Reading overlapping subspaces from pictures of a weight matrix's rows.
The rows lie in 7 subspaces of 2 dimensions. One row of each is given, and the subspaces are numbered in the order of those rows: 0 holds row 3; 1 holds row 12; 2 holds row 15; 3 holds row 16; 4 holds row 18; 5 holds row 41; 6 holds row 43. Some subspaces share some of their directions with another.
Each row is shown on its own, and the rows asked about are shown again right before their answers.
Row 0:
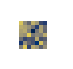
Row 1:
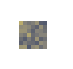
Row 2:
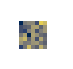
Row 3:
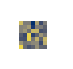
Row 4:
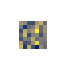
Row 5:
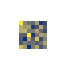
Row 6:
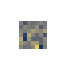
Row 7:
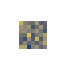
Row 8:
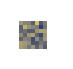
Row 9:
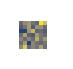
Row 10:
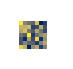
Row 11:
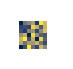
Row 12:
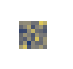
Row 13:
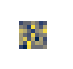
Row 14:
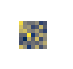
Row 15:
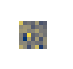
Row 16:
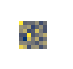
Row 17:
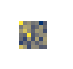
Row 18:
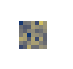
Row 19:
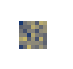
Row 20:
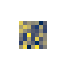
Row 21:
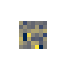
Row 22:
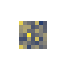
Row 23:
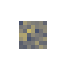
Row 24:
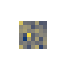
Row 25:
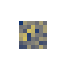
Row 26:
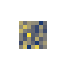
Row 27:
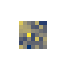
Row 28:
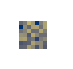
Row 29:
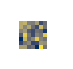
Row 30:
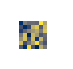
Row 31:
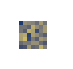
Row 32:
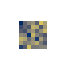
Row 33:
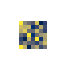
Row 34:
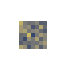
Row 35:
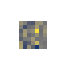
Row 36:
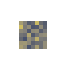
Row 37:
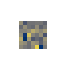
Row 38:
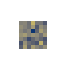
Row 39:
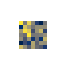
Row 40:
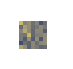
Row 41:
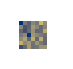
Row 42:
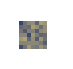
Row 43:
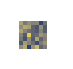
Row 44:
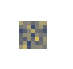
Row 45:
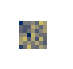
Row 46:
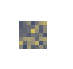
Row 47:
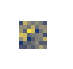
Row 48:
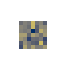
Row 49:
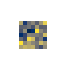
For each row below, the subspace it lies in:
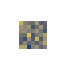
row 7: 1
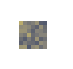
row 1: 0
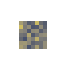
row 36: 5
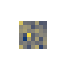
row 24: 2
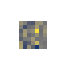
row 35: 6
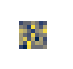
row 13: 1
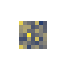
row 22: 4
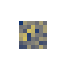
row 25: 3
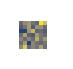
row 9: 1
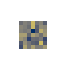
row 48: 0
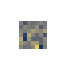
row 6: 2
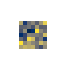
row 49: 3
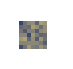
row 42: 6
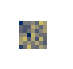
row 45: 5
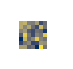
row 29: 2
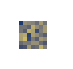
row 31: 3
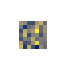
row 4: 6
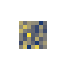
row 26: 6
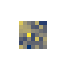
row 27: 3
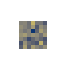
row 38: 0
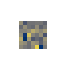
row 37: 2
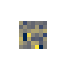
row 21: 2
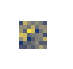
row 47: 3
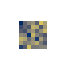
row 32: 2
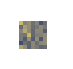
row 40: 5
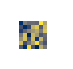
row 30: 6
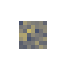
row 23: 3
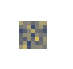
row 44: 1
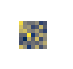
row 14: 4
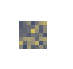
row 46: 0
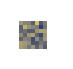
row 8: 4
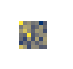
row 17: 5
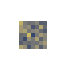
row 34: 4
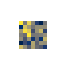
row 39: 5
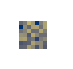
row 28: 5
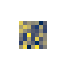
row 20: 6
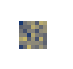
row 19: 6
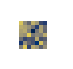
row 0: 0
